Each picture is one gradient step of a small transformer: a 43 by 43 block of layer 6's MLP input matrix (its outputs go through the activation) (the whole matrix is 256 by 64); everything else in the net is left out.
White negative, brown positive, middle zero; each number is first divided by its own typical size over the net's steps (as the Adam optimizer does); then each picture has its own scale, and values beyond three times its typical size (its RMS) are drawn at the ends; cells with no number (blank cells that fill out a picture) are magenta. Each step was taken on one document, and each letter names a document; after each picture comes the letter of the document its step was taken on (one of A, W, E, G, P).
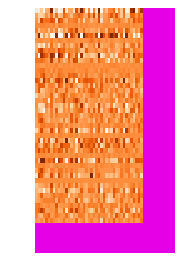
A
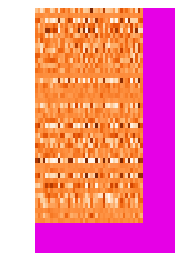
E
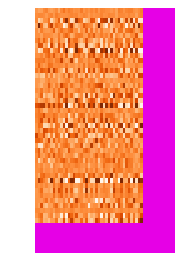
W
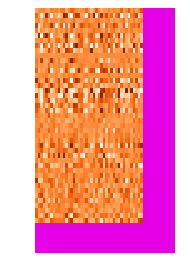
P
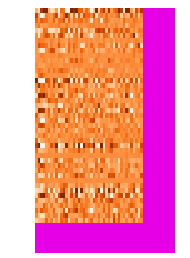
A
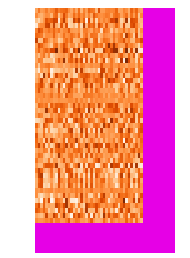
E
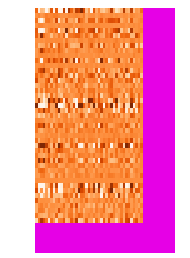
A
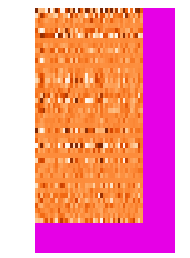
A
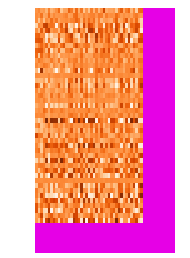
E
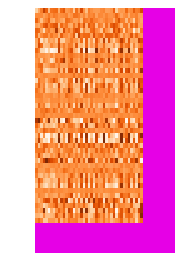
E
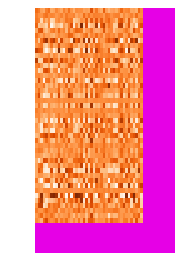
E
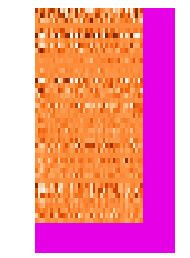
A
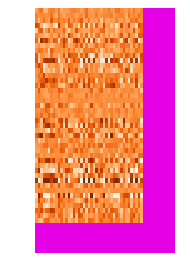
W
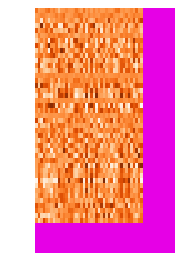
W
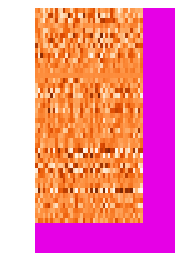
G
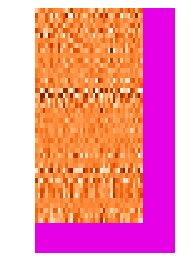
P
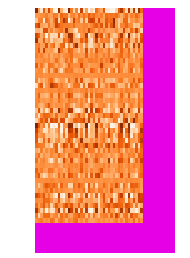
E
